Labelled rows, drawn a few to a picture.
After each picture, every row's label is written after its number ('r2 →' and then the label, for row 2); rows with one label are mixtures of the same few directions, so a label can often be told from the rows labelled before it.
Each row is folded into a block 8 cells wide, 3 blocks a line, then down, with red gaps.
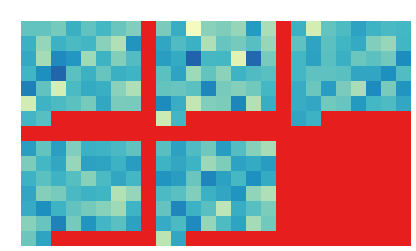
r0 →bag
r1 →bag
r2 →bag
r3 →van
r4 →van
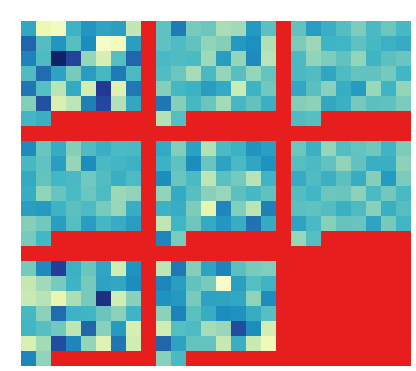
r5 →bag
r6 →bag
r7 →bag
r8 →van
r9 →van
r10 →bag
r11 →bag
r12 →van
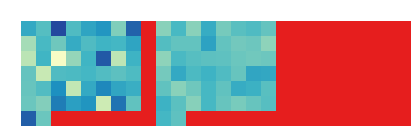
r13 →bag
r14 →van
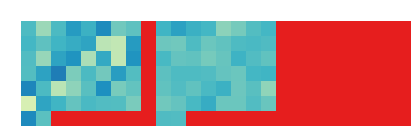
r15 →bag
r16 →bag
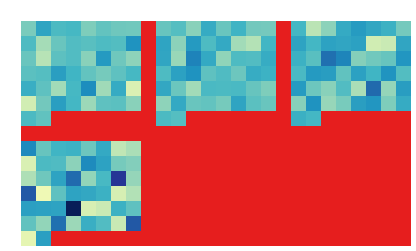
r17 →bag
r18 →bag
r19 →bag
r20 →van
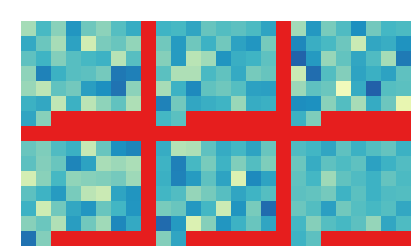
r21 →van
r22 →bag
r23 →van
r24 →van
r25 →bag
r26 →bag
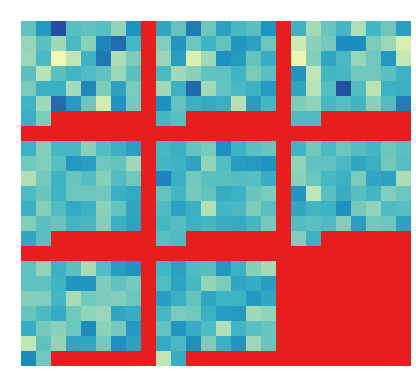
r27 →bag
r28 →bag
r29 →van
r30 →van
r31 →van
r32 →van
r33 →van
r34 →van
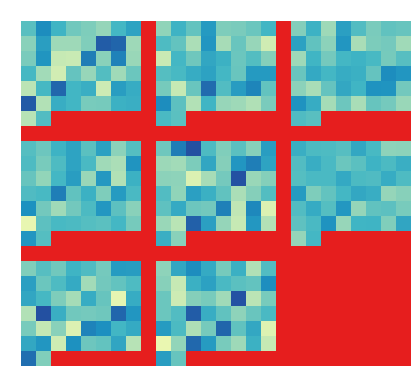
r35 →bag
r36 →van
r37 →van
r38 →bag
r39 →bag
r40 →van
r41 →van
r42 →bag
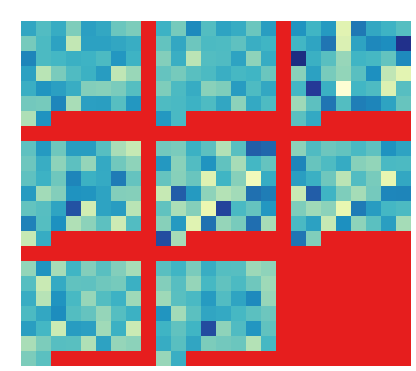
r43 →van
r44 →bag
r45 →van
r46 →van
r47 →van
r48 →van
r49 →bag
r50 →van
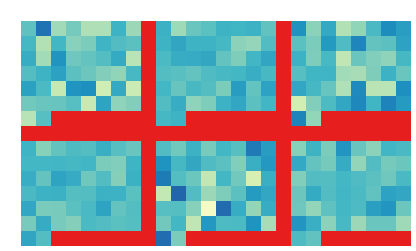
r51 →bag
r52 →bag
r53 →van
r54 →bag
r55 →van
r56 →van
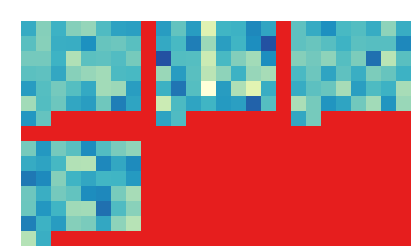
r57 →van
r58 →van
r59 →bag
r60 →van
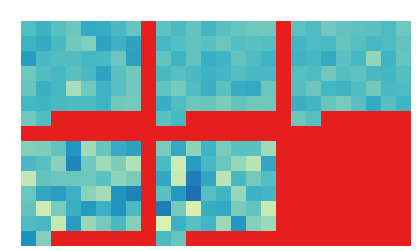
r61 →van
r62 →van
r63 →bag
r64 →van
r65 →bag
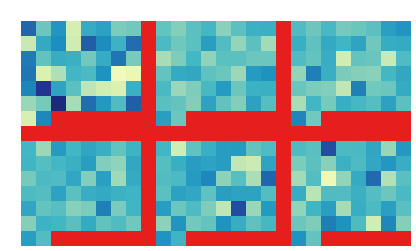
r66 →van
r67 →van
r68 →van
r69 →bag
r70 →bag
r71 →bag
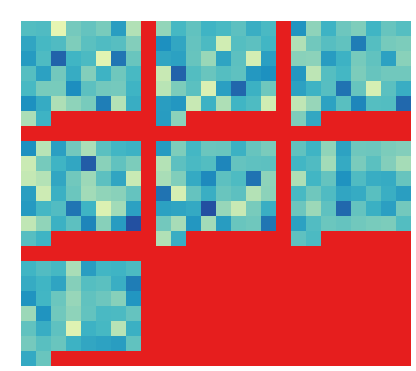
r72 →bag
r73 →van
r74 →van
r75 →van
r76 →van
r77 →van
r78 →van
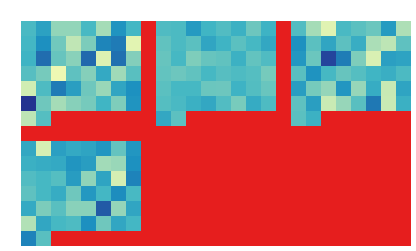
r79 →bag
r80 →bag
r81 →bag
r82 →bag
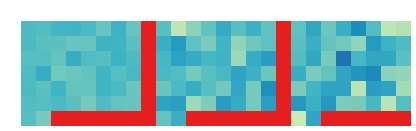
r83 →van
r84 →bag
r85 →van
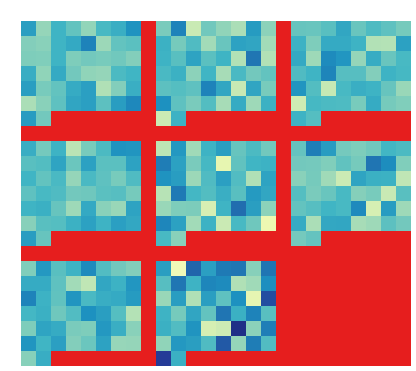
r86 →van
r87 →bag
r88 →bag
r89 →van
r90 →van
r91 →bag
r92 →van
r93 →bag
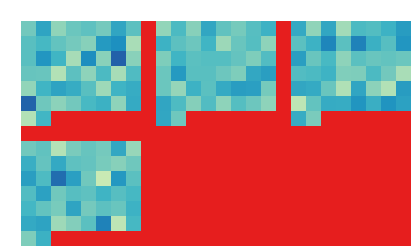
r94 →bag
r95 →van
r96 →van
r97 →bag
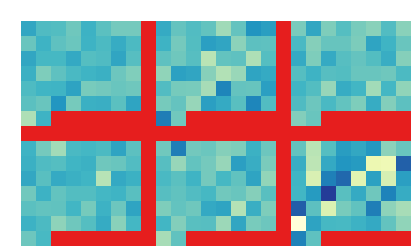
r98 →van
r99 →van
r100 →bag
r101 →bag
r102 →bag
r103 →bag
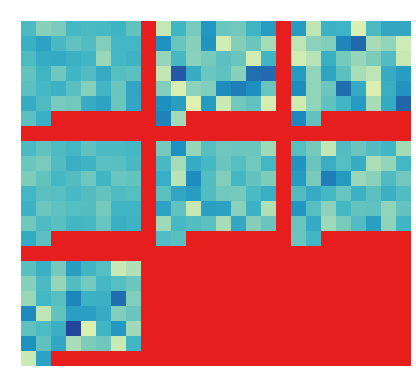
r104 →bag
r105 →van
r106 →van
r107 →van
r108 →bag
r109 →bag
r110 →van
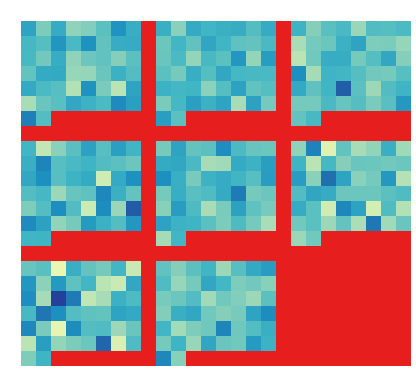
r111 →van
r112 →bag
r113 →van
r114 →bag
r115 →van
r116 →bag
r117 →bag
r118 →van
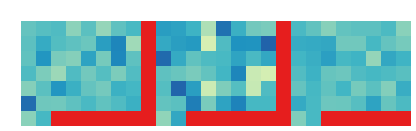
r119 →bag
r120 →van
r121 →bag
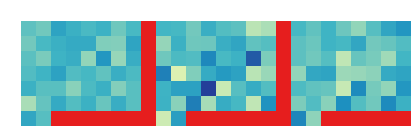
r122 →bag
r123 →van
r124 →van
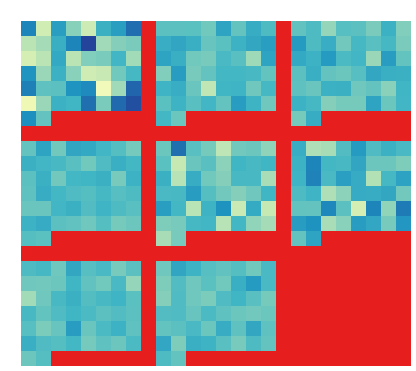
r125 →van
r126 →van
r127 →bag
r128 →van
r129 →bag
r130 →bag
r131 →van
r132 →bag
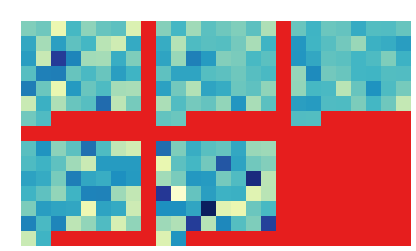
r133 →bag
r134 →bag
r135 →van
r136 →van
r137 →van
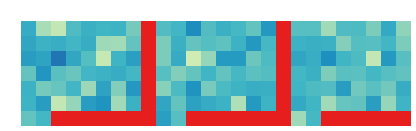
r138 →bag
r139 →bag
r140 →bag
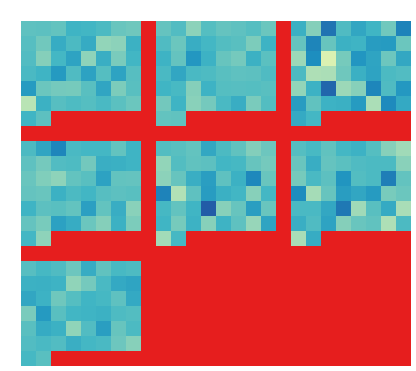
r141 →bag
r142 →bag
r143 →bag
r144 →bag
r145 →van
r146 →van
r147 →van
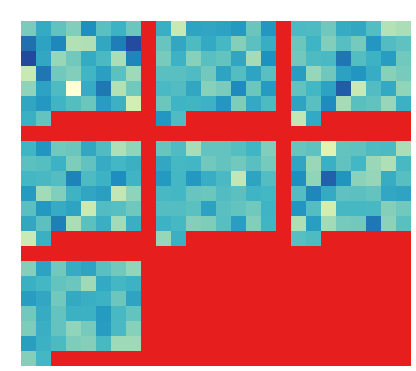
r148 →van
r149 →bag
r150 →van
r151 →van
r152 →bag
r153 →bag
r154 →van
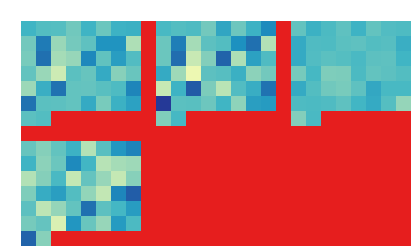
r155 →bag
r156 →bag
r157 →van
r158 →van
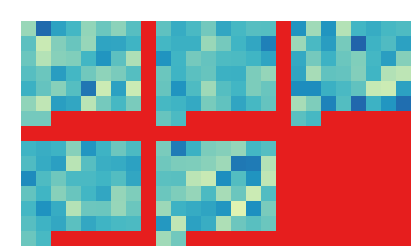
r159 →bag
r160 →van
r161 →van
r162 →van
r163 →bag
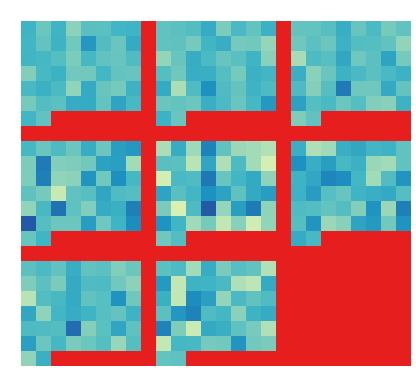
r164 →van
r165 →van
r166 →van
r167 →bag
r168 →van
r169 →bag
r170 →van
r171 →bag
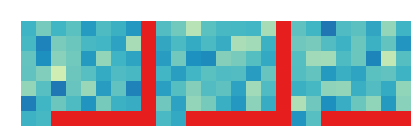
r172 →bag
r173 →bag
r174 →bag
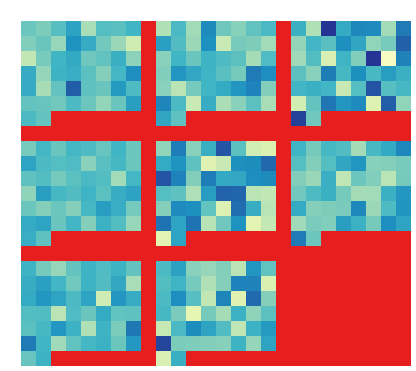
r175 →van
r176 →van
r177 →bag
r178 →van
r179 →van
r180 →van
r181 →bag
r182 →bag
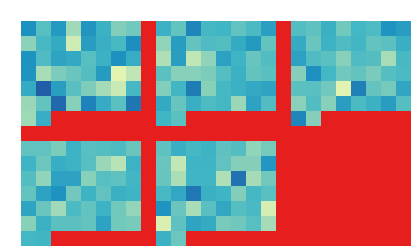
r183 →van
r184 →bag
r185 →van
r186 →bag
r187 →bag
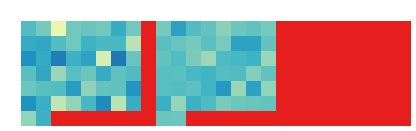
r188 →bag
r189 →bag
